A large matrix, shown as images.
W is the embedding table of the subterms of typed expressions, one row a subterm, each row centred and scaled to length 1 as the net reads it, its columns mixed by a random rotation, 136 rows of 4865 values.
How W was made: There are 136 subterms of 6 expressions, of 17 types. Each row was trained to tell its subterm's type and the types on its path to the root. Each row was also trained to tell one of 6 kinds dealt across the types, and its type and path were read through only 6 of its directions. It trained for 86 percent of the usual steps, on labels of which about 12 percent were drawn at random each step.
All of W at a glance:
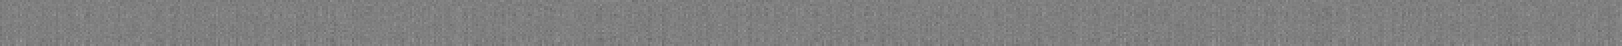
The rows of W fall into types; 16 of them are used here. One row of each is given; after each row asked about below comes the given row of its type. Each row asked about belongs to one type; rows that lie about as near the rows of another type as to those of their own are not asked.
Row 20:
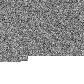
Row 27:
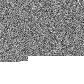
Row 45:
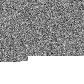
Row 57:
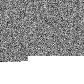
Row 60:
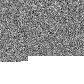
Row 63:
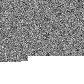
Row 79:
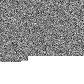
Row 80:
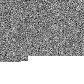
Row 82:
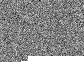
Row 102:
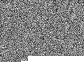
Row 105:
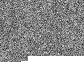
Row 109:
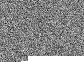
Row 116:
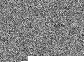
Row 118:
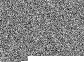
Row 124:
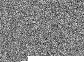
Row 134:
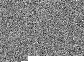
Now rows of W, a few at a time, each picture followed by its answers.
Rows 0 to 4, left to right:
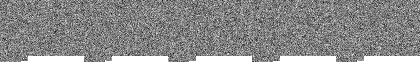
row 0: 82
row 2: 79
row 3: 82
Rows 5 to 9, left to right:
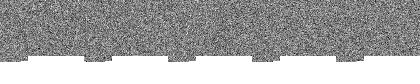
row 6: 60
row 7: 124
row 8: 109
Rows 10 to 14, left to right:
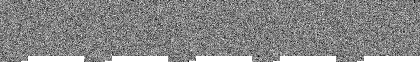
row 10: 79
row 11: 79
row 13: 118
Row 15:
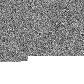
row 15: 116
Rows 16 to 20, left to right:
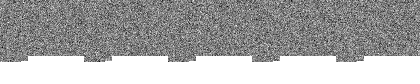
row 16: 60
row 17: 102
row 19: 82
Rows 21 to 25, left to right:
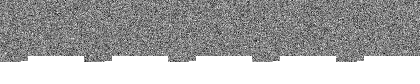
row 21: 105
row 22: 45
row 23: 60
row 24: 116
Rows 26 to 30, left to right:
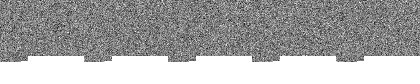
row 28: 80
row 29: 124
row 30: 80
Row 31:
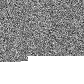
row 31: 116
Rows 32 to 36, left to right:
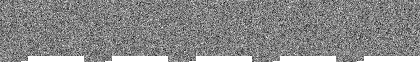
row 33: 105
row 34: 134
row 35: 63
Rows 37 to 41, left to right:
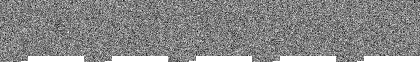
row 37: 20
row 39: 79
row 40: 20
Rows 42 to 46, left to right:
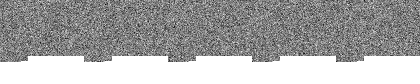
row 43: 27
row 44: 45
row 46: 45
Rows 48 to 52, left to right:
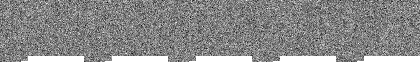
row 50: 60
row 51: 124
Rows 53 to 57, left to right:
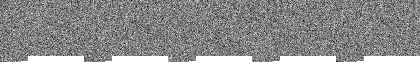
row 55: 118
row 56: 20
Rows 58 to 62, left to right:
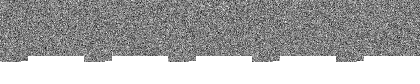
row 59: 105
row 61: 82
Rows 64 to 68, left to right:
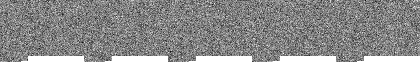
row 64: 79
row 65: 134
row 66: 45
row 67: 116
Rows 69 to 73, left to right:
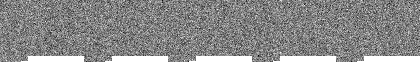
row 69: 124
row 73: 102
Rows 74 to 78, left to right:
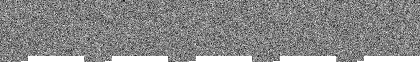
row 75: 82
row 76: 124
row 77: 134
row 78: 102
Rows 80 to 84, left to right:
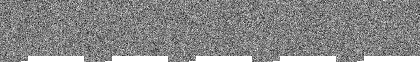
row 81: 118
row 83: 63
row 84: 105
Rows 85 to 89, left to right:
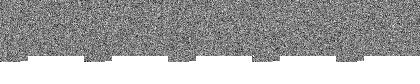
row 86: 57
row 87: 118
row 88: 116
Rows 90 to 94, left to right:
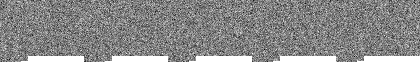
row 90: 63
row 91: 45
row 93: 102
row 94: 102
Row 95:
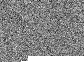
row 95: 82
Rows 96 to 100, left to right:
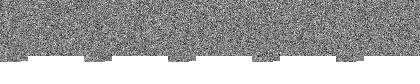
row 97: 105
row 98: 27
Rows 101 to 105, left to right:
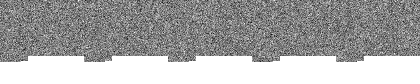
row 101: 27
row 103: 134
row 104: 60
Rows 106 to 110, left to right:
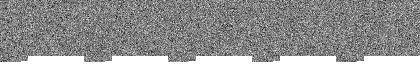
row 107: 118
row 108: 116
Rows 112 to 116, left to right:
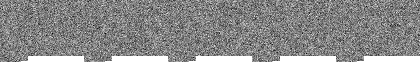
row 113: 124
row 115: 27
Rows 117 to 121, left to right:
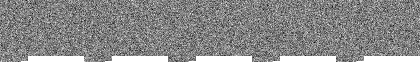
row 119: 27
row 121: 20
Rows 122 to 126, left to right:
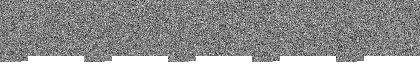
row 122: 124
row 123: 60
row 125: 116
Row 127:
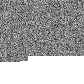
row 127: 63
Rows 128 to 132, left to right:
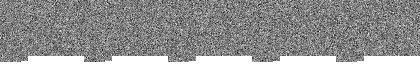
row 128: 105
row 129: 102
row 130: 134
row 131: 27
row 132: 105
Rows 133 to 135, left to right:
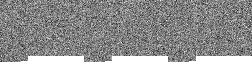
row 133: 45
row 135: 134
